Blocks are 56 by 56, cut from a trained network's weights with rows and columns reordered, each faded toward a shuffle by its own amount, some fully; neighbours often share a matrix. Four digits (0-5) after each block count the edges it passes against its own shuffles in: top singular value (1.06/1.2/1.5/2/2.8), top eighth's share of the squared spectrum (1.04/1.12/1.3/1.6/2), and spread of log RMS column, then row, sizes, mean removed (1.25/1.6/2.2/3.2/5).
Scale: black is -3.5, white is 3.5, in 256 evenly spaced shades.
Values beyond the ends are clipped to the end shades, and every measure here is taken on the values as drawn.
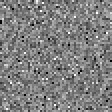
2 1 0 0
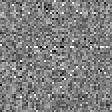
4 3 1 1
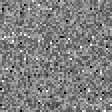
1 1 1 1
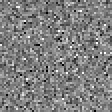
0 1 0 0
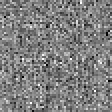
3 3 1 1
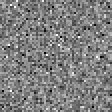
0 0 0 0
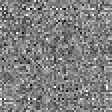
3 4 1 2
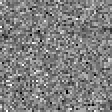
1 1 0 0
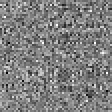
3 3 0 2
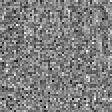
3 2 0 1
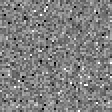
1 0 0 0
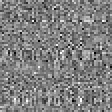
4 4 1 2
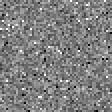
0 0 0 0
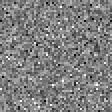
0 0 0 0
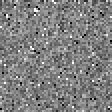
1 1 0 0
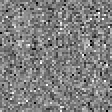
2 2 0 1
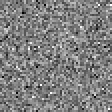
0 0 0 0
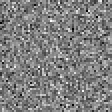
2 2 0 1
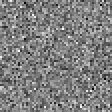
1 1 0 0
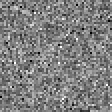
0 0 0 0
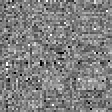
3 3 1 1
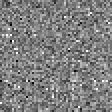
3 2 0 1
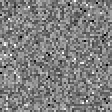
1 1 0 0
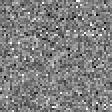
2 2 0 1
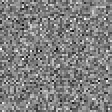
3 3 1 1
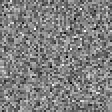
0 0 0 0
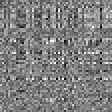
4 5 1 3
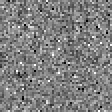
1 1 0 0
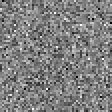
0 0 0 0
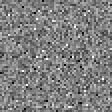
1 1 0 0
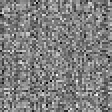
3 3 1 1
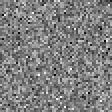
1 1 0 0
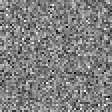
2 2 0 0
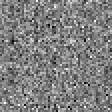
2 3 1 1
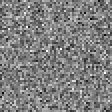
1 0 0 0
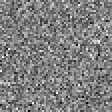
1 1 0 0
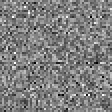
3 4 1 2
